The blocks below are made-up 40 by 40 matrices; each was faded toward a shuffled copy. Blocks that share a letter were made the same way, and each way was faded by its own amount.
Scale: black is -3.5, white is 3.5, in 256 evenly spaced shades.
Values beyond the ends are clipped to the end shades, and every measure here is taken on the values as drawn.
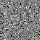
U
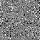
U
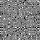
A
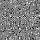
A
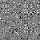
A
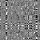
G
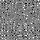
A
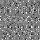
A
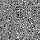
U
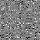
A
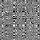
G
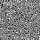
U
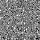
U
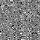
U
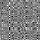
G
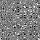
A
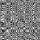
G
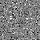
U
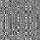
G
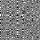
G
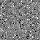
U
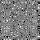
A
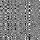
G
